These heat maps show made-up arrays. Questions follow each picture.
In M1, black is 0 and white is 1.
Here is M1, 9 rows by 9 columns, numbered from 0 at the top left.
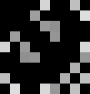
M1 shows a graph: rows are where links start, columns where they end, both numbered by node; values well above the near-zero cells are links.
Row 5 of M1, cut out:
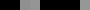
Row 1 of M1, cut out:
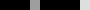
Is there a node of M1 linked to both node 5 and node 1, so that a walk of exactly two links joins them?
yes
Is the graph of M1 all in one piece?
yes
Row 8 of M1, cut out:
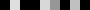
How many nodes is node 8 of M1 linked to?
4
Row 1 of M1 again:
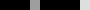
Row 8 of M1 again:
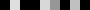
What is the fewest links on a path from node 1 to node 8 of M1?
1
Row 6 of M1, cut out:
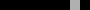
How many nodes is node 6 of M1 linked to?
1
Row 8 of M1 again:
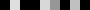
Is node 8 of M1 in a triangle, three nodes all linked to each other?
no
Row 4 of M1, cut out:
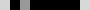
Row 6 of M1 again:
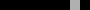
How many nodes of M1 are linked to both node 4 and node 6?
0
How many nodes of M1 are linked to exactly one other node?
1
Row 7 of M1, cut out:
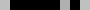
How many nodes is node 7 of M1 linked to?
3
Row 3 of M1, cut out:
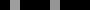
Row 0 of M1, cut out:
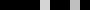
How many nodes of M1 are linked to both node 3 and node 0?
0
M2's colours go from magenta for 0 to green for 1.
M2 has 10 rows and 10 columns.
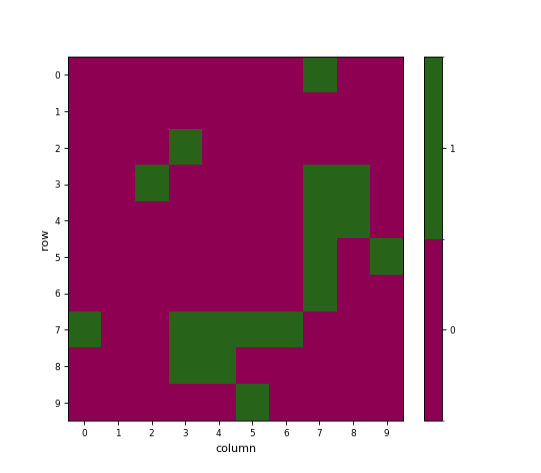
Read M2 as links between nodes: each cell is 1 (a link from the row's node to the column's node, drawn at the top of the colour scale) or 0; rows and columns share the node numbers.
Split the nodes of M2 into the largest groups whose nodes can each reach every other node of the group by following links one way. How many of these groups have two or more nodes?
1
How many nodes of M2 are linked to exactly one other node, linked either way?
4
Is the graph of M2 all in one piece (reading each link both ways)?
no
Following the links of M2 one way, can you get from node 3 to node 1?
no
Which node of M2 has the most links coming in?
node 7
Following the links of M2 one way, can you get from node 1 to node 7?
no
